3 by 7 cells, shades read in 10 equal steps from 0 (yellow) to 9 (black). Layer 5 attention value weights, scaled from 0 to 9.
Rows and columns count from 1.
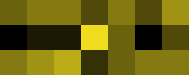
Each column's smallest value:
4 3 2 0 4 4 3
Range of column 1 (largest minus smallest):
5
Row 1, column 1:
5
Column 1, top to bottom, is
5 9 4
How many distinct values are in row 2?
5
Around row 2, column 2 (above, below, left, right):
4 3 9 8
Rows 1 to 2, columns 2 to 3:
4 4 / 8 8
